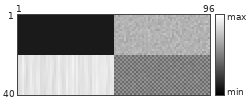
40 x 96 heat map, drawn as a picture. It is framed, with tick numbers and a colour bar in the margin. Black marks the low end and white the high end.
It is made of 2 by 2 panels. Panel 1,1: very low, flat. Panel 1,2: high, fine-grained, faint in contrast. Panel 2,1: very high, streaked downward, faint in contrast. Panel 2,2: middling, checkered.
